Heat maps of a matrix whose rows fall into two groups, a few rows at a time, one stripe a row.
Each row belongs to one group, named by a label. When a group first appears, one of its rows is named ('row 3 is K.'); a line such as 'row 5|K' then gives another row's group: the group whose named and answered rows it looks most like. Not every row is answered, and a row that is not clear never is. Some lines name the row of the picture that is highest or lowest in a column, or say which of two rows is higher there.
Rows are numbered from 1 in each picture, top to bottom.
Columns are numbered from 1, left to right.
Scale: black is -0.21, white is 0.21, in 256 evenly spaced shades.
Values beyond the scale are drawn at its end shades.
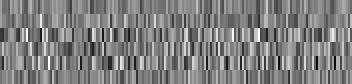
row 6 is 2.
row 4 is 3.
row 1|3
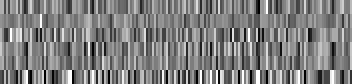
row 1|3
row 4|3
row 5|3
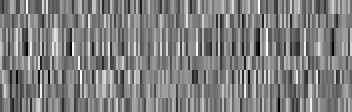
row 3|3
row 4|3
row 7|2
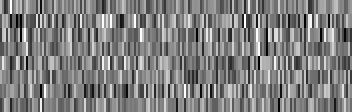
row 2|2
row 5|3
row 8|2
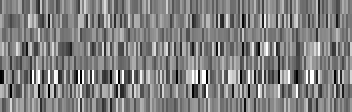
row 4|3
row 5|2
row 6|2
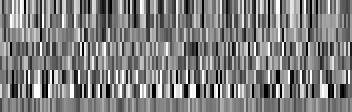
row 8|2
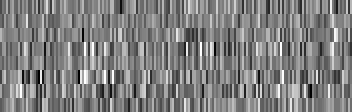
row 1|2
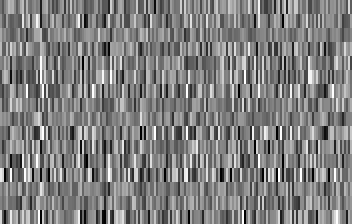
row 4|3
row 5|2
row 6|2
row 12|2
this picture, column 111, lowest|13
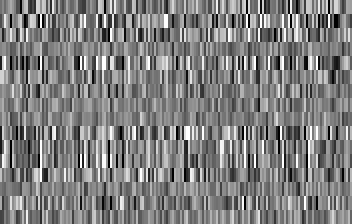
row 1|2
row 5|2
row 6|3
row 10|2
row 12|2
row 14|2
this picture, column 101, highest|13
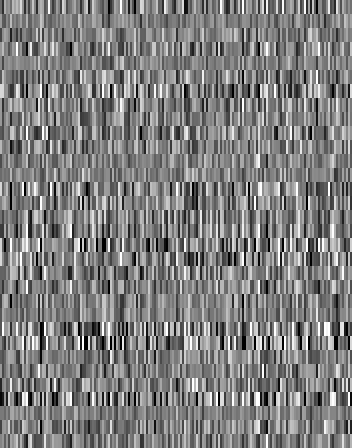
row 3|2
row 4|3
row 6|2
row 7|3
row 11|2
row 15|2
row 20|3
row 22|2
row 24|3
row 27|2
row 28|2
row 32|3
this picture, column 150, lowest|24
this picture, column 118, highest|25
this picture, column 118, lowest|19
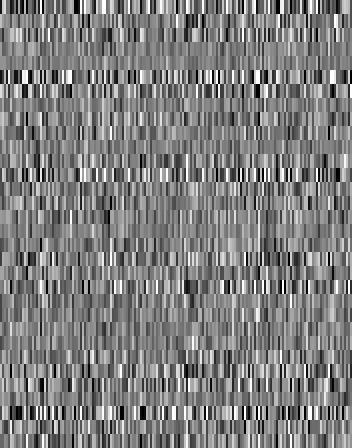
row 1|2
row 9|3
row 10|2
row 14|2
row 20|3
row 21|2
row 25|2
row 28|3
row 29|3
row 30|2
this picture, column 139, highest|6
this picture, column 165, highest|27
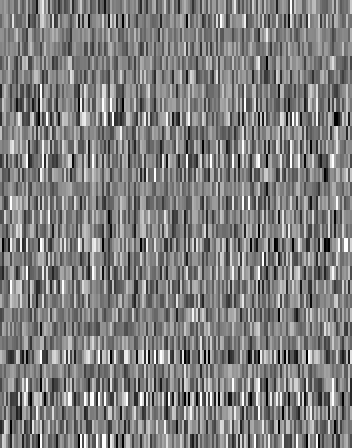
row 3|3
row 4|3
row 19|2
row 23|2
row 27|3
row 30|2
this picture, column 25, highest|16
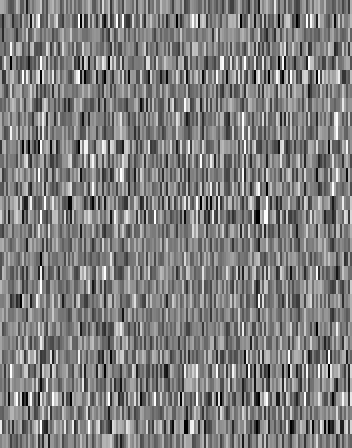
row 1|3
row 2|2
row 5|2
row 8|3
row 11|2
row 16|3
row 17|2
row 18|3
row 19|3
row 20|2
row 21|3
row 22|2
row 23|3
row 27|2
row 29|3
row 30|2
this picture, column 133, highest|16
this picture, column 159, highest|20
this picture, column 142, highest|5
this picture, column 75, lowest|6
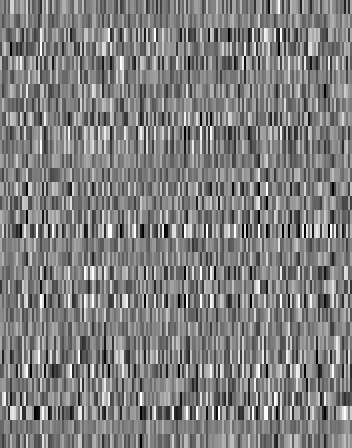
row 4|2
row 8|2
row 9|3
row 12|3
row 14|3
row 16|3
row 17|2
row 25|2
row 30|3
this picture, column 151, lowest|1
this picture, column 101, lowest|9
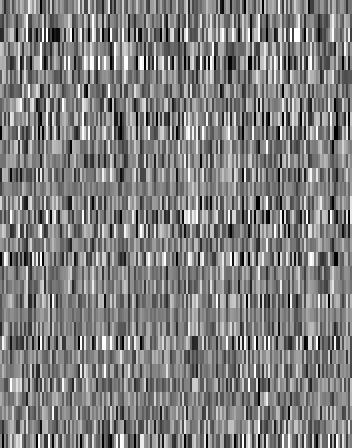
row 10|2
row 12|3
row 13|2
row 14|2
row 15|3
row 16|2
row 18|3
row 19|2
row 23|2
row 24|2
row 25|2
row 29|3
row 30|2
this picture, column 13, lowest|19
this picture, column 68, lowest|32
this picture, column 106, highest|5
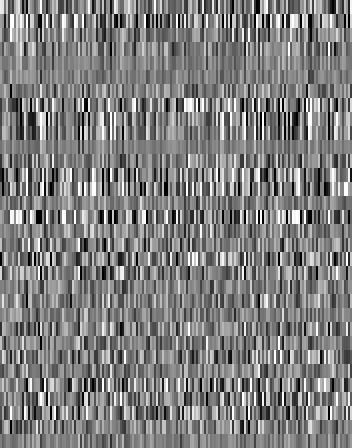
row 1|3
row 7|2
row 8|2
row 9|2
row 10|2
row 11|2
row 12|2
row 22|3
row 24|2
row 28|3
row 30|2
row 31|2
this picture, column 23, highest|28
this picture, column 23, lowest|14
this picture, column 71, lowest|14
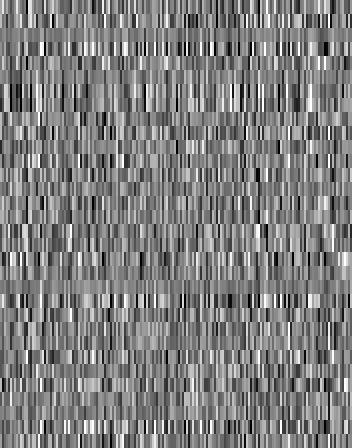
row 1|3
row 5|3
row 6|2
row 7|2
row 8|2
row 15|3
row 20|3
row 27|2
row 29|2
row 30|2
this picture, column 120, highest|15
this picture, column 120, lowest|4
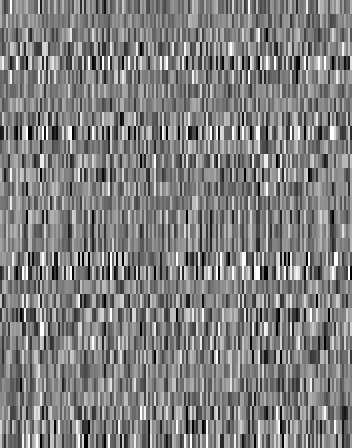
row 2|3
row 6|2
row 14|3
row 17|3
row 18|3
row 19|2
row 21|2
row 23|2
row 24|3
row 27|2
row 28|2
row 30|3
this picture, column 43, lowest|32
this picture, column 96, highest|32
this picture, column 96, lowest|10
